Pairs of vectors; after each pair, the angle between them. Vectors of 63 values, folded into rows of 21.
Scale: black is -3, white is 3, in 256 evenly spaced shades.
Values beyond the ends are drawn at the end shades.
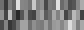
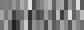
orthogonal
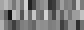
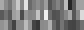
partly aligned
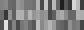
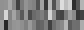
nearly opposite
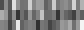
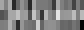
nearly opposite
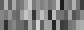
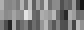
partly aligned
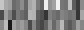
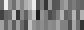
orthogonal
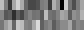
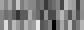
partly aligned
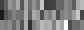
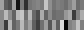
partly opposed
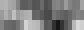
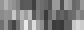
nearly parallel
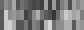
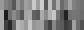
nearly opposite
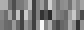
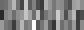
orthogonal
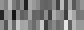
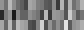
nearly parallel
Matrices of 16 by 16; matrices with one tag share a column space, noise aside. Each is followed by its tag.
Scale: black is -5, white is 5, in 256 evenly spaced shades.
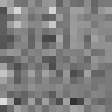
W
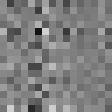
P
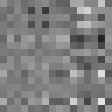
W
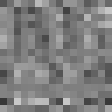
W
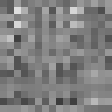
W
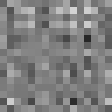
W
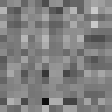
W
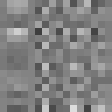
P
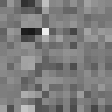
P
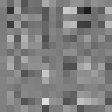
W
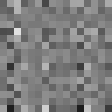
P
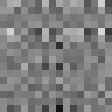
P
